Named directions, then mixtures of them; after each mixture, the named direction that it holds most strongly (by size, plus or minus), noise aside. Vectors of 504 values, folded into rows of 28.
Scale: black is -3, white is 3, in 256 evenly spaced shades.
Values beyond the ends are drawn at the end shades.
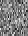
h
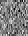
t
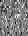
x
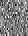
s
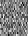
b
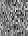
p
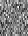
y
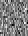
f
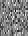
p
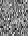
h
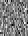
f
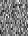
y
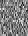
b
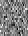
f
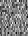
x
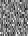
f
